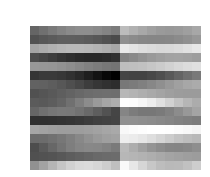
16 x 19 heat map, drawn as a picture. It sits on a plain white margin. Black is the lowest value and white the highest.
The middle left is the smoothest part. Streaks run across, left to right. The right part is higher, past a seam about 50% of the way across.
